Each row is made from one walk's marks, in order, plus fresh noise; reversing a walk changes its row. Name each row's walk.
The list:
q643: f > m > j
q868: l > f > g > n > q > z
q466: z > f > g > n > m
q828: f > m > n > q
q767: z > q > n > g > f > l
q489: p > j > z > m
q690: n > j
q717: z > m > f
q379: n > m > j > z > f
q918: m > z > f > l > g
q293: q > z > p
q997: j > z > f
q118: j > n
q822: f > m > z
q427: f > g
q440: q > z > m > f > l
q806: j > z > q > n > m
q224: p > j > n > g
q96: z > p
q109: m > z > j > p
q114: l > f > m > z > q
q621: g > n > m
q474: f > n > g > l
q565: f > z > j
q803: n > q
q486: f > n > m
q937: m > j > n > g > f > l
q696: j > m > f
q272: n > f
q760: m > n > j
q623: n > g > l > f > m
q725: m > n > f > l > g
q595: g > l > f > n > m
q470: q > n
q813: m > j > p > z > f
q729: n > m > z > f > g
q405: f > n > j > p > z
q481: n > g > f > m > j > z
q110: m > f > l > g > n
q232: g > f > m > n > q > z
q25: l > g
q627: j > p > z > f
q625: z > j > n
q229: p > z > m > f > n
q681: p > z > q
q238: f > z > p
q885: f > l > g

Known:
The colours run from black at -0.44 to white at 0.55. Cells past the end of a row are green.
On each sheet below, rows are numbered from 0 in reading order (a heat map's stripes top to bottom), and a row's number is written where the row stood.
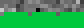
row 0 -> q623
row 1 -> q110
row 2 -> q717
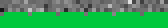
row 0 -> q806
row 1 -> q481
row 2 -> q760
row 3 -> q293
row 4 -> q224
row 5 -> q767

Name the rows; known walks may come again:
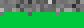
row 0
q379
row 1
q466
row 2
q690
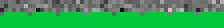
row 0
q440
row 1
q918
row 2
q767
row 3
q803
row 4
q110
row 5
q486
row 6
q481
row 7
q627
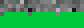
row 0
q717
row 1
q997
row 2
q621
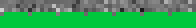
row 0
q729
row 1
q293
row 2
q623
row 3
q643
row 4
q760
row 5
q696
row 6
q828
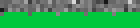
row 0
q806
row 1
q625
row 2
q224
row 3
q868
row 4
q229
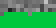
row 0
q109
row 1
q681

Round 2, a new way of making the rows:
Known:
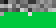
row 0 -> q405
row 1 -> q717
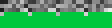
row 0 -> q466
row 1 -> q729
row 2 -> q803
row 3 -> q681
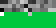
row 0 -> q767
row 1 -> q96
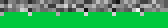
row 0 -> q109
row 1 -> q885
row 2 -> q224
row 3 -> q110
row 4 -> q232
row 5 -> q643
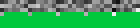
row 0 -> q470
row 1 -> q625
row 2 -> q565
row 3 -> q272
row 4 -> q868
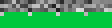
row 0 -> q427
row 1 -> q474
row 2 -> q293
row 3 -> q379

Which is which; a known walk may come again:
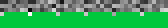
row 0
q238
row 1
q767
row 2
q813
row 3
q427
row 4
q470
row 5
q229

